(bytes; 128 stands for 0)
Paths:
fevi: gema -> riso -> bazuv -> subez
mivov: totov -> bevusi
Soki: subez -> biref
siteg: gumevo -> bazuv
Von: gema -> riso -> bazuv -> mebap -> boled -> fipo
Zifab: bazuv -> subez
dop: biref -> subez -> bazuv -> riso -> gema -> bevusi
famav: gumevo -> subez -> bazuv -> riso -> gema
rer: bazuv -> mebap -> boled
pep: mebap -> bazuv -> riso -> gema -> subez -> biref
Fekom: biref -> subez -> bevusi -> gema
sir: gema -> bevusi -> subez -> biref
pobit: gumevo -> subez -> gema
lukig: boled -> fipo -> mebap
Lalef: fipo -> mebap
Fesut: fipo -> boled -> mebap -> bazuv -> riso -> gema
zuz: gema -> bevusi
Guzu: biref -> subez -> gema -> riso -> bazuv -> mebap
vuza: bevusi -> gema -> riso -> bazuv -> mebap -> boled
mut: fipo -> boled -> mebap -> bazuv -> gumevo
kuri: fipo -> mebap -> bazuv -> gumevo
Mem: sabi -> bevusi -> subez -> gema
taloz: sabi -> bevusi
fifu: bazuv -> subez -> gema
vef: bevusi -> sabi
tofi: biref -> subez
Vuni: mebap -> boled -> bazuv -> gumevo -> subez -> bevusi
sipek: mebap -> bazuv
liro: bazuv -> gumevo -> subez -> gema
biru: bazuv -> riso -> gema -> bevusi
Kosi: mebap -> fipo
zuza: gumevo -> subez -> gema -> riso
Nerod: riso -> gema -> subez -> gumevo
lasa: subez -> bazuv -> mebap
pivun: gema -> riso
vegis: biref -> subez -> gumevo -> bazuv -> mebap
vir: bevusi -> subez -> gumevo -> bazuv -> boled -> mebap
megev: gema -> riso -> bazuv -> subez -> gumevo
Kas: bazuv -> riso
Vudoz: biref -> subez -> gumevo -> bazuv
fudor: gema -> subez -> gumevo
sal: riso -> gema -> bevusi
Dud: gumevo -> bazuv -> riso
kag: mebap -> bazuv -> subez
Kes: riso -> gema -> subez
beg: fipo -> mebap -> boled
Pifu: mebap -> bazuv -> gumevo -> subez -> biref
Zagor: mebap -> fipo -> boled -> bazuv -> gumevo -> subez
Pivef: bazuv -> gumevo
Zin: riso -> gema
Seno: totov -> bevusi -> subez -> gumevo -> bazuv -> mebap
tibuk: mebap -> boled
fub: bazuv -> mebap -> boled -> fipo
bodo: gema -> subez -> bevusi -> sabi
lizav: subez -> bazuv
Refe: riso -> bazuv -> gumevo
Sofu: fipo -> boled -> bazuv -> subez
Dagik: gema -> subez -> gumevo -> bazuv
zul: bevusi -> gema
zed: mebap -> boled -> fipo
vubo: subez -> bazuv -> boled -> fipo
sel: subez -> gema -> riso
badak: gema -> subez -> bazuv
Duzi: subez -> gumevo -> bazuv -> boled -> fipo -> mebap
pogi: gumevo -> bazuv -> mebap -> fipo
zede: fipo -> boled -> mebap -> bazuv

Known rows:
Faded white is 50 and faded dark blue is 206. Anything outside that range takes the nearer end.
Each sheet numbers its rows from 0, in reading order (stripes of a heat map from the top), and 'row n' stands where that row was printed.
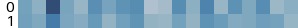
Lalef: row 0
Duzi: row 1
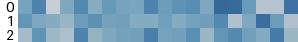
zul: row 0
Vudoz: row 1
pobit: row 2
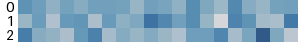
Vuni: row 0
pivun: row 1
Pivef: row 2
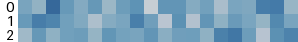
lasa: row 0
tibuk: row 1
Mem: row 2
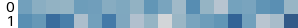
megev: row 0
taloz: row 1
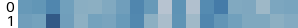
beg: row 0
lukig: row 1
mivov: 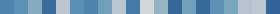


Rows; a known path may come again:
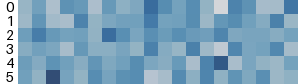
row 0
pivun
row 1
pobit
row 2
sir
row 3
Nerod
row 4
fub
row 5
Lalef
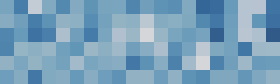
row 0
zul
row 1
bodo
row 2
taloz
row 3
Refe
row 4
zuza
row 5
Duzi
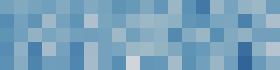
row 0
Von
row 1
mut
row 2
Vuni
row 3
kuri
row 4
sipek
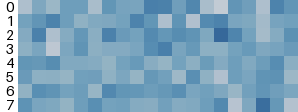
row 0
Kes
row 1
beg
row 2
Fekom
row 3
famav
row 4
vir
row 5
megev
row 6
pep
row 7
Vudoz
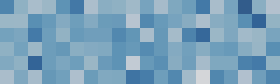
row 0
siteg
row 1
kag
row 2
zed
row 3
Fesut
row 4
lasa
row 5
sel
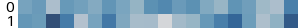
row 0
dop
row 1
vef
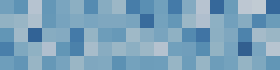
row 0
sal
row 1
fevi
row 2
pogi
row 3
Pivef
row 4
vuza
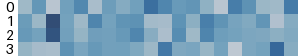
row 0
Zin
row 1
Kosi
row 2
lukig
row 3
Zifab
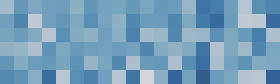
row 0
Mem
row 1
zuz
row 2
fudor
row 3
Sofu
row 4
zede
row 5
mivov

